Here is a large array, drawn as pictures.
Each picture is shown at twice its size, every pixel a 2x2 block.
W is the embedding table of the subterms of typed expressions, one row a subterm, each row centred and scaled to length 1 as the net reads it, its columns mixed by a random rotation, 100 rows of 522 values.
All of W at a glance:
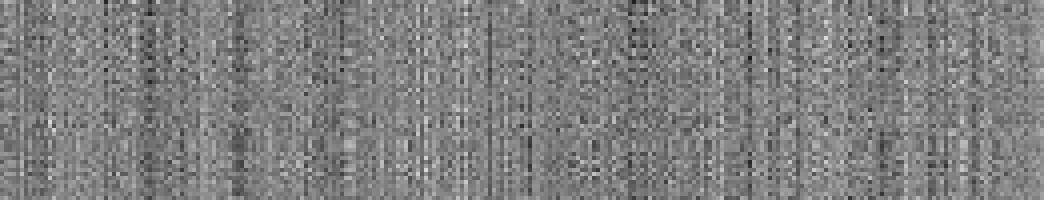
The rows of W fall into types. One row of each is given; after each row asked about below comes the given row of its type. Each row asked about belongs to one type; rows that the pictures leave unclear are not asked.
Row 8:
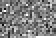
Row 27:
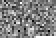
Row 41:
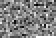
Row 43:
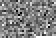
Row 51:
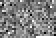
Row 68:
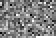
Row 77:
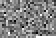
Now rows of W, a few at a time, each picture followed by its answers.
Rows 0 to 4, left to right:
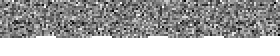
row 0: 41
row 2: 51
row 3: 43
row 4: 51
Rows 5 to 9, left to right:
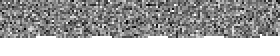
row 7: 41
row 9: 77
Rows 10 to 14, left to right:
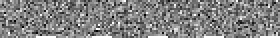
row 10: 77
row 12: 41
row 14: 41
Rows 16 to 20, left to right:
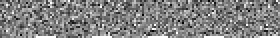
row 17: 41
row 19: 77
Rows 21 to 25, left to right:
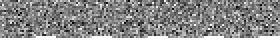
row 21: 43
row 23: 43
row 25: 27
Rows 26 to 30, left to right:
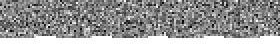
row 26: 43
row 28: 41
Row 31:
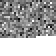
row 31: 68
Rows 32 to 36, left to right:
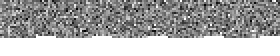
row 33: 68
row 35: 41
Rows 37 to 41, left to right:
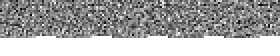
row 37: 43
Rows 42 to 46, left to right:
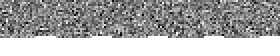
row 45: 51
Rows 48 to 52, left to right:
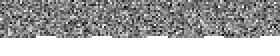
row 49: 43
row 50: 27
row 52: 68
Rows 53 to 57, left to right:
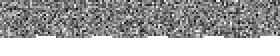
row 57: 41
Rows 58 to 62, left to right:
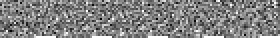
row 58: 43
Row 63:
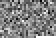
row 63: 77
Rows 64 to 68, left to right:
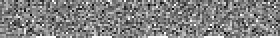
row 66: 41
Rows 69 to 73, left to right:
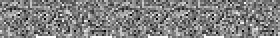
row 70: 27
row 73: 27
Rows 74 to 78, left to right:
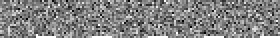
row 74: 77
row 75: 27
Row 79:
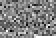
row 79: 43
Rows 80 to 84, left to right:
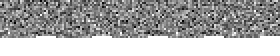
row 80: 77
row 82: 77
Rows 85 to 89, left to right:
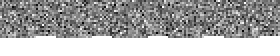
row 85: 27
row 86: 8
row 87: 51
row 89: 27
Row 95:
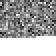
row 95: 68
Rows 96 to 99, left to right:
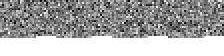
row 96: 77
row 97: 27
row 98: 43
